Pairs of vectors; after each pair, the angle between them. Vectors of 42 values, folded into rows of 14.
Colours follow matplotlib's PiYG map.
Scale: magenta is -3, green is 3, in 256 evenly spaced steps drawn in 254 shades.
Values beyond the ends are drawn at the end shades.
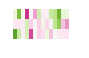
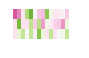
partly opposed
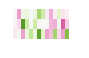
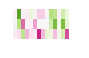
nearly opposite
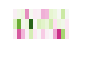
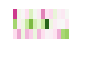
partly aligned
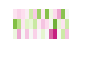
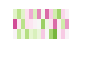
nearly opposite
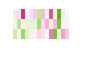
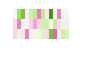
nearly opposite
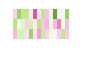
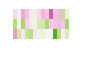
orthogonal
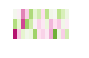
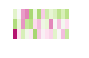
nearly parallel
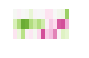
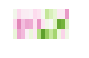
nearly opposite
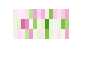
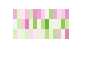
nearly parallel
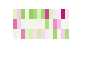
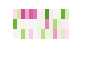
nearly opposite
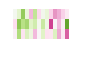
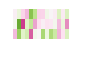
orthogonal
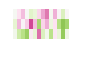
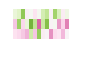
nearly opposite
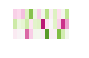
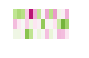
nearly opposite
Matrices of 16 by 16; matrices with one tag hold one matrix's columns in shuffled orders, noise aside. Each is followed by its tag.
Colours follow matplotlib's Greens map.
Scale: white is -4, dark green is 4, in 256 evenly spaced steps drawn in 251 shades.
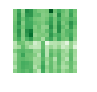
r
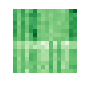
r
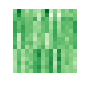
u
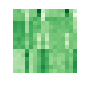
u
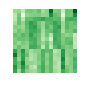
u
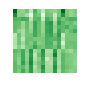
u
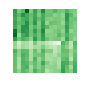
r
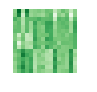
u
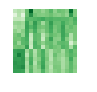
u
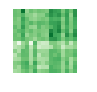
r
